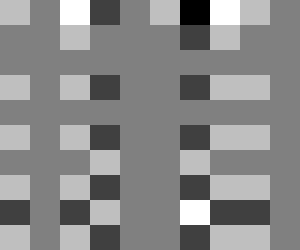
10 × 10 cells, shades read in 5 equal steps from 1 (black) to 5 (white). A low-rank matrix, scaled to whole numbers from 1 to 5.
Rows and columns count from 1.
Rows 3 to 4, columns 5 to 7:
3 3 3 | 3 3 2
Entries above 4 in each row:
2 0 0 0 0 0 0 0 1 0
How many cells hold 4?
24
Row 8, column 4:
2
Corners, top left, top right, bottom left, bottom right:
4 3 4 3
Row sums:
34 31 30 32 30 32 32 32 29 32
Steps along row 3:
same same same same same same same same same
